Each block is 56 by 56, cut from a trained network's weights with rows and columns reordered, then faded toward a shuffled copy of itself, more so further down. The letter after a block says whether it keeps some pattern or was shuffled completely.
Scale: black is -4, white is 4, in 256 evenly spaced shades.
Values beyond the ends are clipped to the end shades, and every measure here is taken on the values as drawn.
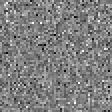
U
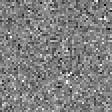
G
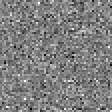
U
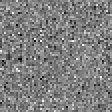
U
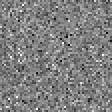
G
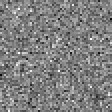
U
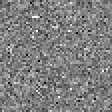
U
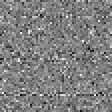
U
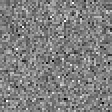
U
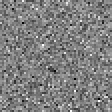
G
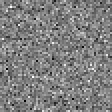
G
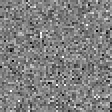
U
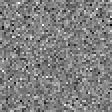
G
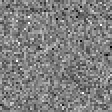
G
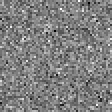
G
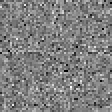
U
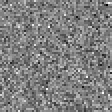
G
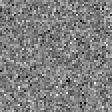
U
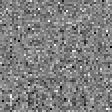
U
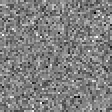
G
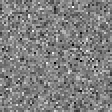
G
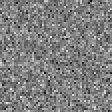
G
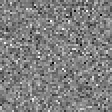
G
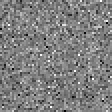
G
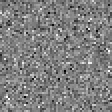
G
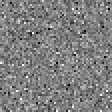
G
